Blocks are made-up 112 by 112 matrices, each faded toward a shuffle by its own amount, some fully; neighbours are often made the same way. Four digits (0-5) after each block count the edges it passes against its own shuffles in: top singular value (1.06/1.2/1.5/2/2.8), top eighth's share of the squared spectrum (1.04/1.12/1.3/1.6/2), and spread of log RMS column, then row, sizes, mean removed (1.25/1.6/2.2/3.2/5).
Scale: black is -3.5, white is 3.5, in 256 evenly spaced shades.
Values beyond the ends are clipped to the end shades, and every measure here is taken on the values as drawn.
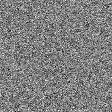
3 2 1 0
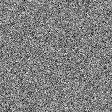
0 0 0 0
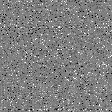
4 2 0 1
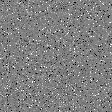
3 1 0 0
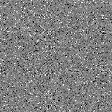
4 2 1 1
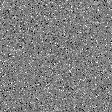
2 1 0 0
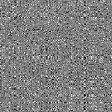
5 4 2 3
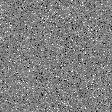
1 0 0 0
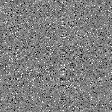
4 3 1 2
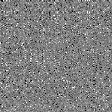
4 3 2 2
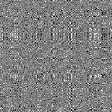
5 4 3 3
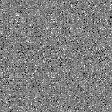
4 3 2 2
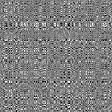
5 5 4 4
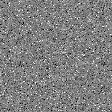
3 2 0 0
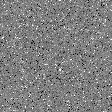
0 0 0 0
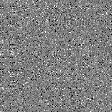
4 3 2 1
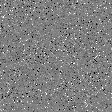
0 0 0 0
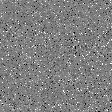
0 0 0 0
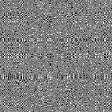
5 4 3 3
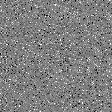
3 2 0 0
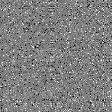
4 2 1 1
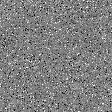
2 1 0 0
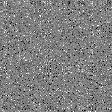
4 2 1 1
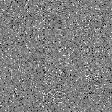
4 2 1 1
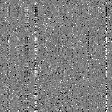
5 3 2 0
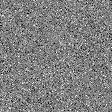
0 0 0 0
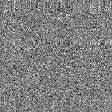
4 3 2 2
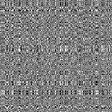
5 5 4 4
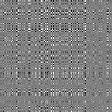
5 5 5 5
